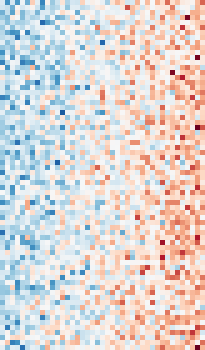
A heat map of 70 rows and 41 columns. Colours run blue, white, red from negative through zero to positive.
No row or column stands out. The histogram is bell-shaped. There are no regular stripes. The texture is fine-grained noise. The field climbs toward the right. Overall the values sit about 50% of the way up the scale.
